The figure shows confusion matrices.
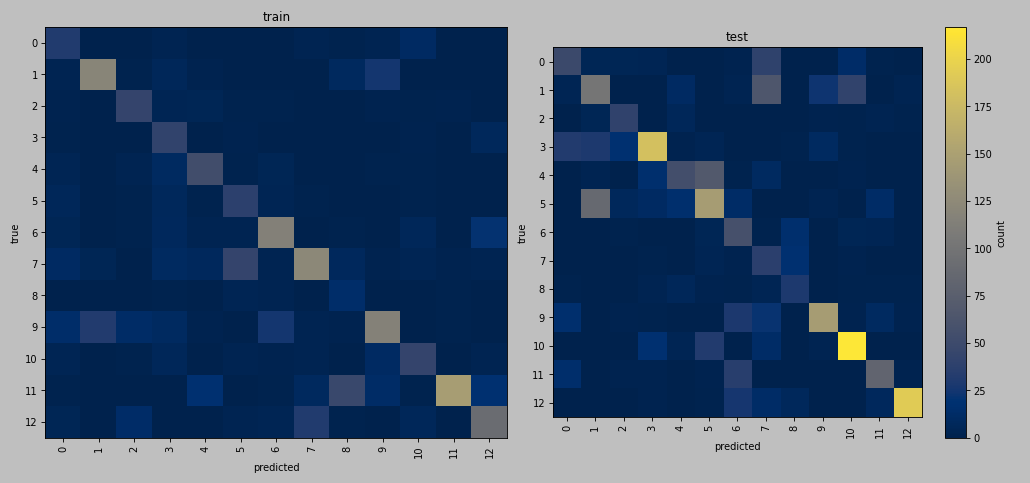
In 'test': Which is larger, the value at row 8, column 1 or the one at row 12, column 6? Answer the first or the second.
the second
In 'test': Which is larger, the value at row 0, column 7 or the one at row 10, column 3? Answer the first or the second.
the first
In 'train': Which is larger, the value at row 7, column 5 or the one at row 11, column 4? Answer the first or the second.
the first
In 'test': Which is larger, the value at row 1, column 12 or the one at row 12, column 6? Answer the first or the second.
the second
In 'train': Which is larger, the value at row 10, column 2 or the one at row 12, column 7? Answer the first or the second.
the second
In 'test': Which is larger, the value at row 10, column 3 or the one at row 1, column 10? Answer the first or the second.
the second
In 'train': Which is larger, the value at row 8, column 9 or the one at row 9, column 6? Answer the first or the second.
the second
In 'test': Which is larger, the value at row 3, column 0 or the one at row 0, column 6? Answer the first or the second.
the first
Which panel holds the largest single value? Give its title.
test
